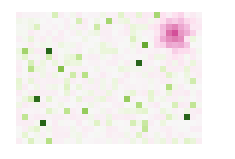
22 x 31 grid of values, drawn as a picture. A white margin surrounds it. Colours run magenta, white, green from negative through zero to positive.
Ninth with the lowest average: top right. Stripes: none. Mirror symmetry: none. Dips: one, in the top right. Histogram: skewed, a long tail of high values.
